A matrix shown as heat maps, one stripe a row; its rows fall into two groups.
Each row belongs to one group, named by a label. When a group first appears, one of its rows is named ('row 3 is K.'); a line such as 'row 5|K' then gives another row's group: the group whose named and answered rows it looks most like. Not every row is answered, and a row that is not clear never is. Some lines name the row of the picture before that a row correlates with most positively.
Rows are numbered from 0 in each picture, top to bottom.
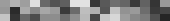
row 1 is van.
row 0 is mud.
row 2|van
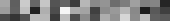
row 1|van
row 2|van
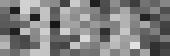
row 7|van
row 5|van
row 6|van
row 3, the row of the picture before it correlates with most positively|2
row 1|van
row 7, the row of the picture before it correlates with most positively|2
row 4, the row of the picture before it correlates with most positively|1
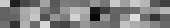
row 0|van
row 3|van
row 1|mud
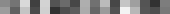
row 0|van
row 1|van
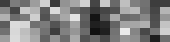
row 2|mud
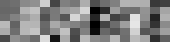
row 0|van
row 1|mud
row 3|mud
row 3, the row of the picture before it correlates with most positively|1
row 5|van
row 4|mud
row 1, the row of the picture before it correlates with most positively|2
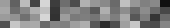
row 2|van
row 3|mud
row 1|van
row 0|van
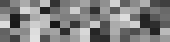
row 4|mud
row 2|van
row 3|van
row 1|mud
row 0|van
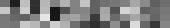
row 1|van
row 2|van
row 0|van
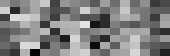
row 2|mud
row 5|mud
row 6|mud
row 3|mud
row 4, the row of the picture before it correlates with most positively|2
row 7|van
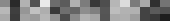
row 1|van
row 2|van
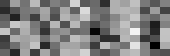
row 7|van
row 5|mud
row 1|van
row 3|mud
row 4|mud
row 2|van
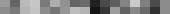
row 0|mud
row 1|mud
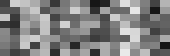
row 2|van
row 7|van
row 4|van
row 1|mud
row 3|van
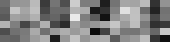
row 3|van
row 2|mud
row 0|mud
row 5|van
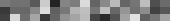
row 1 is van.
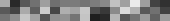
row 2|mud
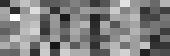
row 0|mud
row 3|mud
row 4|mud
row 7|van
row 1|van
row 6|van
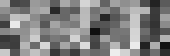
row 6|van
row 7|van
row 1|van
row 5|mud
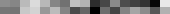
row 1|mud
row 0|mud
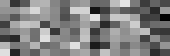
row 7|van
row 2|van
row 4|van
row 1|mud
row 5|van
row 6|mud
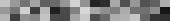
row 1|van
